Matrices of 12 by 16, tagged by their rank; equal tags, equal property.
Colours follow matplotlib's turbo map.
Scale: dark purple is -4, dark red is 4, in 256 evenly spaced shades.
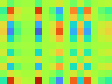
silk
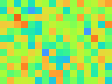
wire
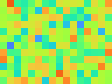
wire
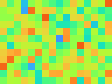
wire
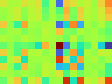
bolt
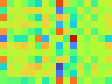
bolt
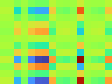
silk
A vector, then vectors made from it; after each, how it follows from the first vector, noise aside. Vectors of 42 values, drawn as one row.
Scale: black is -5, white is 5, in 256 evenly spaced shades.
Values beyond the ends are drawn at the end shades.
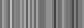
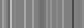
partly zeroed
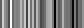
scaled up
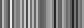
scaled up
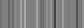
partly zeroed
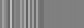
partly zeroed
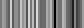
scaled up
